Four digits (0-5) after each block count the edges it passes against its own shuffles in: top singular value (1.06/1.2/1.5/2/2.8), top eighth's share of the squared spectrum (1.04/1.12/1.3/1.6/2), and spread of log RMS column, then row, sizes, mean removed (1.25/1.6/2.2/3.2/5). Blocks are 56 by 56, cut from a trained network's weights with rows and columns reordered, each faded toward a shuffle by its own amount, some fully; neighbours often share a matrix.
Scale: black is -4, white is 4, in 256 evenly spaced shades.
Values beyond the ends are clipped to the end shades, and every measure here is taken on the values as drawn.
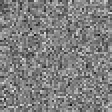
3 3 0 1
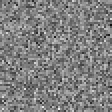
0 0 0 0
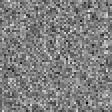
3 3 1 0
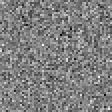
2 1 0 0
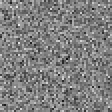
2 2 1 0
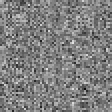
4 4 2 0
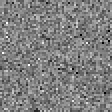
0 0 0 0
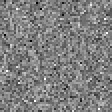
0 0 0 0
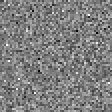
2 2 0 0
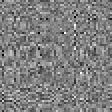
4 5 2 2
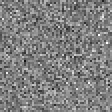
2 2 0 0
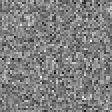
3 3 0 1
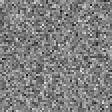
1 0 0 0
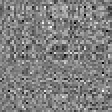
4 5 3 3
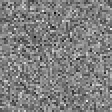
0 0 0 0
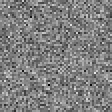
3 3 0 1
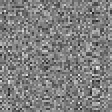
4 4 2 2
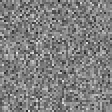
3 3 1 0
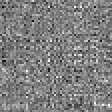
4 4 2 2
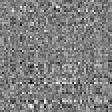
4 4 2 3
